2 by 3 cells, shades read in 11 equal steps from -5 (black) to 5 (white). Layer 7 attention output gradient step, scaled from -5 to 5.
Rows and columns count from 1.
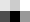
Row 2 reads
-2 -5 1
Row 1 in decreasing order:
5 4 3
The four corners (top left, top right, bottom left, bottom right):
4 5 -2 1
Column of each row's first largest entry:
3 3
